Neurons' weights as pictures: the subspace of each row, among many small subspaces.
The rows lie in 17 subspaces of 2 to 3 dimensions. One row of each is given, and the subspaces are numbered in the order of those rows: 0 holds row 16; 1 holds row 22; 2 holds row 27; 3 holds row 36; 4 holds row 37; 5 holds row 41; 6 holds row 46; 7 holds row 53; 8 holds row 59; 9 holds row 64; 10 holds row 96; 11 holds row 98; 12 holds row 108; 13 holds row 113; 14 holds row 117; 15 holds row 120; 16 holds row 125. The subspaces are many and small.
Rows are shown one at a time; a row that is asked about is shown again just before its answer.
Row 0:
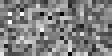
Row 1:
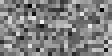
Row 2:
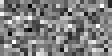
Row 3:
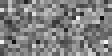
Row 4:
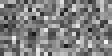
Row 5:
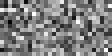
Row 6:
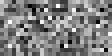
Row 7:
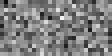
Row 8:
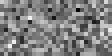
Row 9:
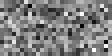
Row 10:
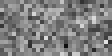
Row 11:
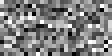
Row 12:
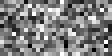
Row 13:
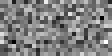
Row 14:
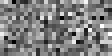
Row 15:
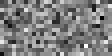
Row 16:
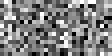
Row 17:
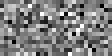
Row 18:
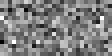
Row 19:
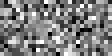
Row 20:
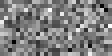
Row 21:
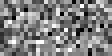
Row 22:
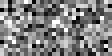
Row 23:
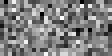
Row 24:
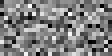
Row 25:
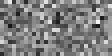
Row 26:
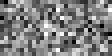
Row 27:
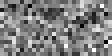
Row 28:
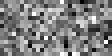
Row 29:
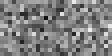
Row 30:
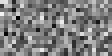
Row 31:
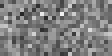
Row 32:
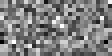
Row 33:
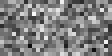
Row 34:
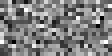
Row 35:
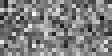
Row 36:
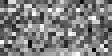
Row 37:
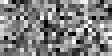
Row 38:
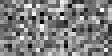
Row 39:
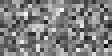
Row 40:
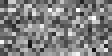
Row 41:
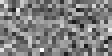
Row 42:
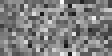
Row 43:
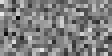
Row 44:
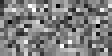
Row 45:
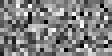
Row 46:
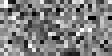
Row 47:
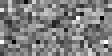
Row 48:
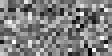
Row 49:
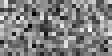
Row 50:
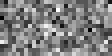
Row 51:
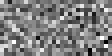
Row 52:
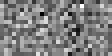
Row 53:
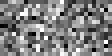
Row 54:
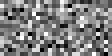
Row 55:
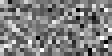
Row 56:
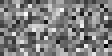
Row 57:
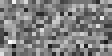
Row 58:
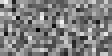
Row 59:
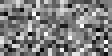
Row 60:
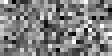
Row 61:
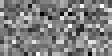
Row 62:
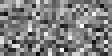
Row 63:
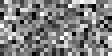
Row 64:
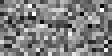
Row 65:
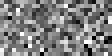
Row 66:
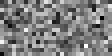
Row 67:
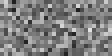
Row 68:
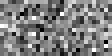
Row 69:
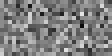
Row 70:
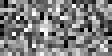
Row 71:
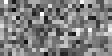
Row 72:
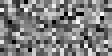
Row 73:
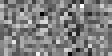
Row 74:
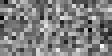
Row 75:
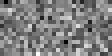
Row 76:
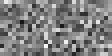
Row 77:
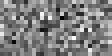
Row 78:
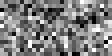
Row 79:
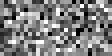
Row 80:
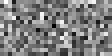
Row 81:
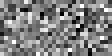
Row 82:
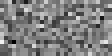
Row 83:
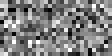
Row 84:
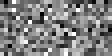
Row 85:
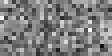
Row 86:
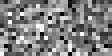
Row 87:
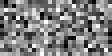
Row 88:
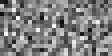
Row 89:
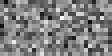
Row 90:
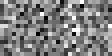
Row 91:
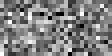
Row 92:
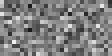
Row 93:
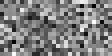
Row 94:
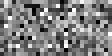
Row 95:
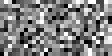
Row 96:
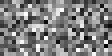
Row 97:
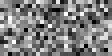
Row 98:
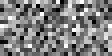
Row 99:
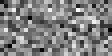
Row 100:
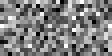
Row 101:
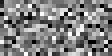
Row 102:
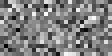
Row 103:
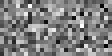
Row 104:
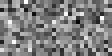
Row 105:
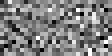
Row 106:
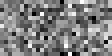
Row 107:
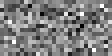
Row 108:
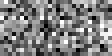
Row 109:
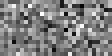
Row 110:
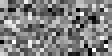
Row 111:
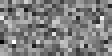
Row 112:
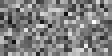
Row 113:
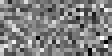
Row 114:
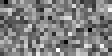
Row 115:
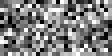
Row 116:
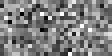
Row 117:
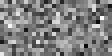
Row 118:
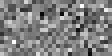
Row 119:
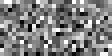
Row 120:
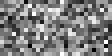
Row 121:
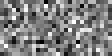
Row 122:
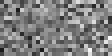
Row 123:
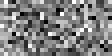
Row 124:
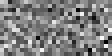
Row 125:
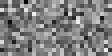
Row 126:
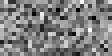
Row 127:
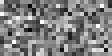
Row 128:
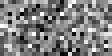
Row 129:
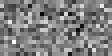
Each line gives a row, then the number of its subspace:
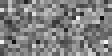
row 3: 1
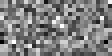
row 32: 4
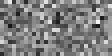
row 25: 14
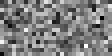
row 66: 14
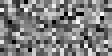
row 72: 16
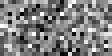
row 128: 7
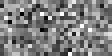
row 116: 7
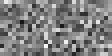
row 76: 14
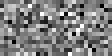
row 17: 15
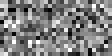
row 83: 6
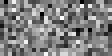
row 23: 13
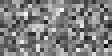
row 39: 10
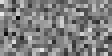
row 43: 0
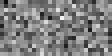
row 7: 16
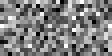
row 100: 11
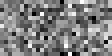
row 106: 2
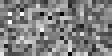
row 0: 7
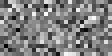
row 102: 6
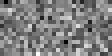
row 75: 14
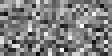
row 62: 8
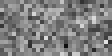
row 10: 2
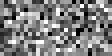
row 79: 6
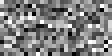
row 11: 9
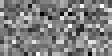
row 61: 9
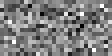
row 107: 15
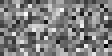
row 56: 10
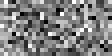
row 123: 6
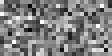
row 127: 8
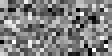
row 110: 3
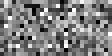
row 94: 8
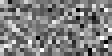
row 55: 13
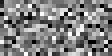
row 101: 9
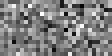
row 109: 2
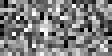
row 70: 1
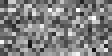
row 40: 3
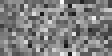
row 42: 2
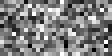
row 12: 15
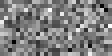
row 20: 6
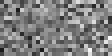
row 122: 5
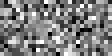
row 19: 6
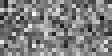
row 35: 1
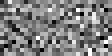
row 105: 13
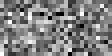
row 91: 7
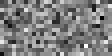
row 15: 14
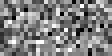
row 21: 6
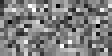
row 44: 8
